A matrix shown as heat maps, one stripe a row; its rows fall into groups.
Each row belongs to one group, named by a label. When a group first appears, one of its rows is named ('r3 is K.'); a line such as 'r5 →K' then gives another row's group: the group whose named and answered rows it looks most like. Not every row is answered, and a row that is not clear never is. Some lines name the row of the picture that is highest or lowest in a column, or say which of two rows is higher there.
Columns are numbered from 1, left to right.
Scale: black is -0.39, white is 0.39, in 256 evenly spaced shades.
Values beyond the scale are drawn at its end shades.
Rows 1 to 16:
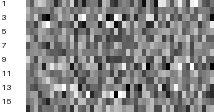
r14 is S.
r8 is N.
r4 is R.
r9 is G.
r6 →G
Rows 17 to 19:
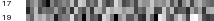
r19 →S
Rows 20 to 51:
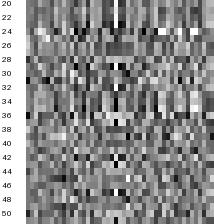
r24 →S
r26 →G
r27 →G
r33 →S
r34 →S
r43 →S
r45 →N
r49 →N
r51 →S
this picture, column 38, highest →39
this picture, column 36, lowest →39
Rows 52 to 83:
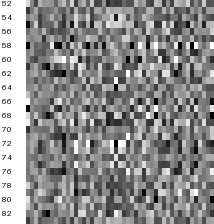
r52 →G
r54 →S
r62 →N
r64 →S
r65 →G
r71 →N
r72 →S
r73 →S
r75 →S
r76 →N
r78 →G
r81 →G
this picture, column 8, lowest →58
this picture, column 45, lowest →55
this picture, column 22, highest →72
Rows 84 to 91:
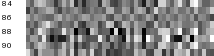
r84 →S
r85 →R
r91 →G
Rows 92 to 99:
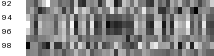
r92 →R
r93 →S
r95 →G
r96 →G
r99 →S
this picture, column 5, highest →92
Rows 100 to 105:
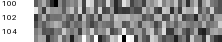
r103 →R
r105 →S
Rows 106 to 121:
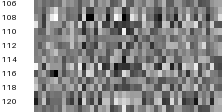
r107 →R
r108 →R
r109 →G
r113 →R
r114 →S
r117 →R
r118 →G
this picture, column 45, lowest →120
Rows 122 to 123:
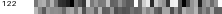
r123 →G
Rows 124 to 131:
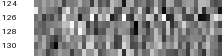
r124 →S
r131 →S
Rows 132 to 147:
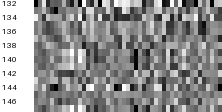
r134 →G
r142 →N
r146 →N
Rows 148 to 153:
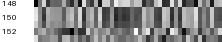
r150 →G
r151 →G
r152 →N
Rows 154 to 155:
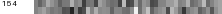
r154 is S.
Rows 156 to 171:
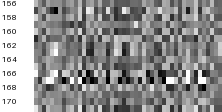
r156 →G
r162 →R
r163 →R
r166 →R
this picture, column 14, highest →157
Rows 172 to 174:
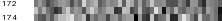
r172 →S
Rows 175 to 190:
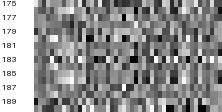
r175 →G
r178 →N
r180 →R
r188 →R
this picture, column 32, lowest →180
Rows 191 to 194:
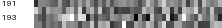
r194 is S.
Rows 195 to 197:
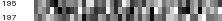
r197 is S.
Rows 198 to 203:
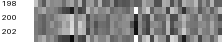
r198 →G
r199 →N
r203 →N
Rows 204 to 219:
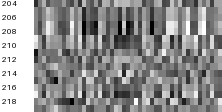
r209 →G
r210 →G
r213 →R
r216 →G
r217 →G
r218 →N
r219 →R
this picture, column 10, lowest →218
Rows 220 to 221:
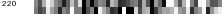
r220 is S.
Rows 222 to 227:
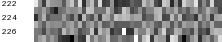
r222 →G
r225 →G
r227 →N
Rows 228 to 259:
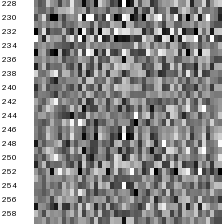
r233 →G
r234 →N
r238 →R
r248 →R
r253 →G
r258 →G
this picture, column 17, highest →233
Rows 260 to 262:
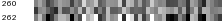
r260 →S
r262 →S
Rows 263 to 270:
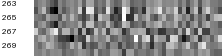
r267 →R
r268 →N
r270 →S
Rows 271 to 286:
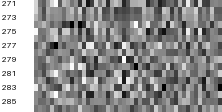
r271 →R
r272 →G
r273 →G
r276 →R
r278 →S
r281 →R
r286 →N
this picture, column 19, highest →277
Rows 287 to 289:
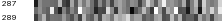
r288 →N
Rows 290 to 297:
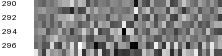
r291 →N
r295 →R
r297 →G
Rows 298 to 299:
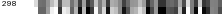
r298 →R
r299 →R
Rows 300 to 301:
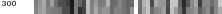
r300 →N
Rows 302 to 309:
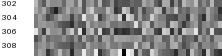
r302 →G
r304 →S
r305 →N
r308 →N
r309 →S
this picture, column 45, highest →306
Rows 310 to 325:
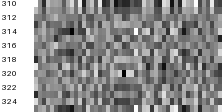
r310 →G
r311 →G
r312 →R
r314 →N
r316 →R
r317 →N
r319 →R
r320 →S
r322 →G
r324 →G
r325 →N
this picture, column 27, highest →319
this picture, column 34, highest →310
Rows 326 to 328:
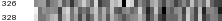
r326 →S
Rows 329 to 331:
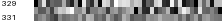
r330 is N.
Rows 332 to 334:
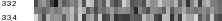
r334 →G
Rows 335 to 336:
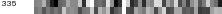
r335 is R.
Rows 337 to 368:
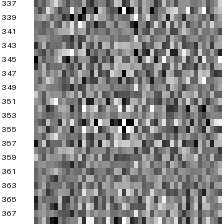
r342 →N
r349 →N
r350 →G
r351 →R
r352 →S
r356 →R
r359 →G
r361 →R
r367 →N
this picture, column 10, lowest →339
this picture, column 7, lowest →354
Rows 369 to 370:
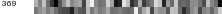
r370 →N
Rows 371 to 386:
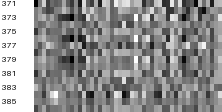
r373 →N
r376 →N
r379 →N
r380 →N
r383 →G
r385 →R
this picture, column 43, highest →377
